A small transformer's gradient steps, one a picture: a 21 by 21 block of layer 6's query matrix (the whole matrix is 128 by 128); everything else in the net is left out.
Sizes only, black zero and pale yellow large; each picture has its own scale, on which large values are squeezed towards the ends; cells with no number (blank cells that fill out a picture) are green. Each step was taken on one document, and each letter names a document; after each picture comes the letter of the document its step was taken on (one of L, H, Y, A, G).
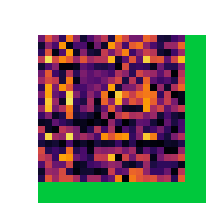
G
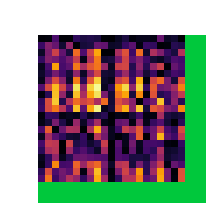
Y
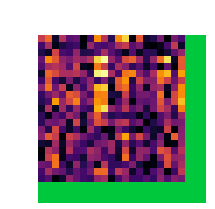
G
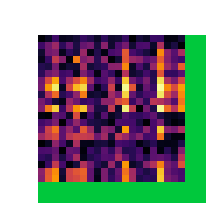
Y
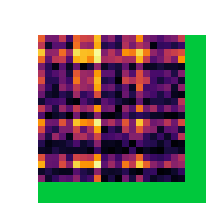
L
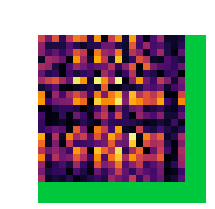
G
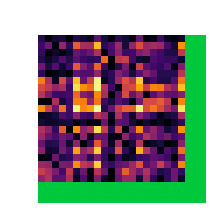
Y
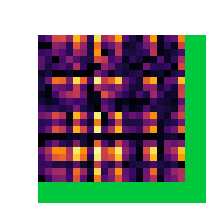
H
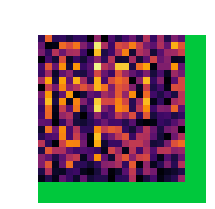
H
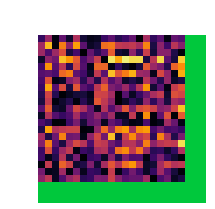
H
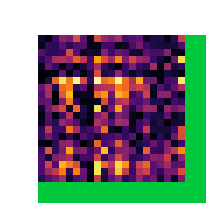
H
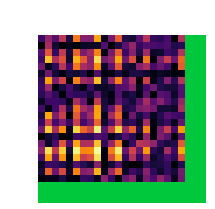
H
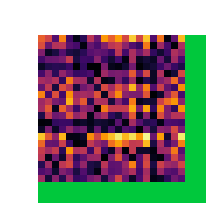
G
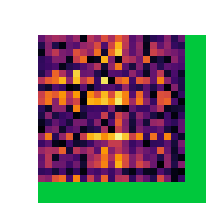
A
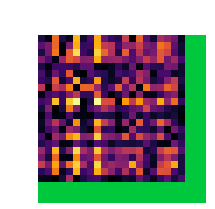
L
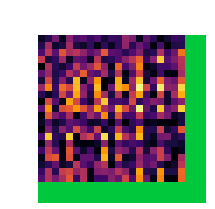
Y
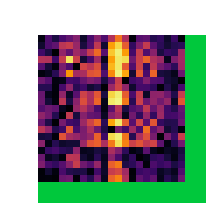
A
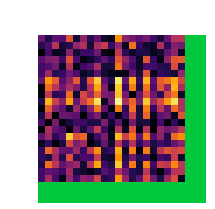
G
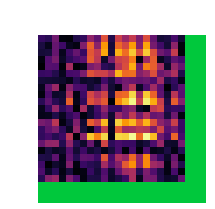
A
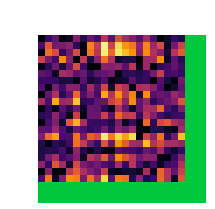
A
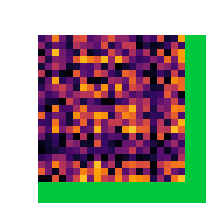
L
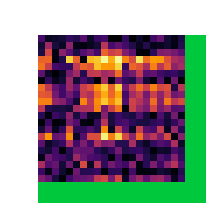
Y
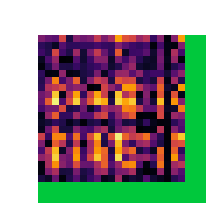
G
